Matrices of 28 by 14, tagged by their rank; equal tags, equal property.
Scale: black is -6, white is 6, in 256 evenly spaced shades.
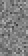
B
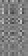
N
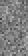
B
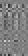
N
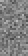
B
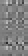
N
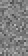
B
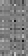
N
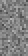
B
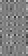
N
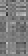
N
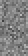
B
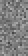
B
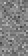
B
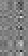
N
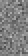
B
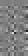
N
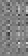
N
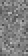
B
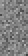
B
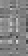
N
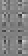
N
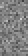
B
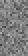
B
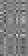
N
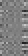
N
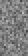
B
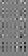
N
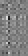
N
